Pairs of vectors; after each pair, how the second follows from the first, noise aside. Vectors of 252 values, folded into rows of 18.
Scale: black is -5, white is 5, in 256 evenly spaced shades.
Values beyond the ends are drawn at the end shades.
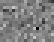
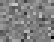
shuffled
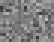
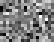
scaled up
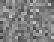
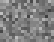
shuffled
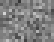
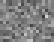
shuffled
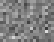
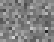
sign-scrambled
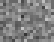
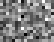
scaled up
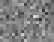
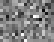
scaled up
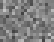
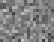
sign-scrambled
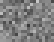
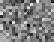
scaled up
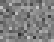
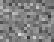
sign-scrambled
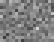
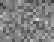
shuffled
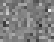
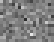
shuffled
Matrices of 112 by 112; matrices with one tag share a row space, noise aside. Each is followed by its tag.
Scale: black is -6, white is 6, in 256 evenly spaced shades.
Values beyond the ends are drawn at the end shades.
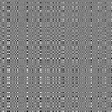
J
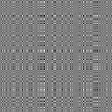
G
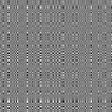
J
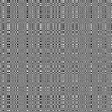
J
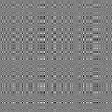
G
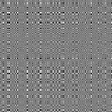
J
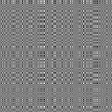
G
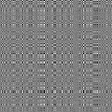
G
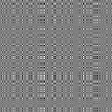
G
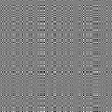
G
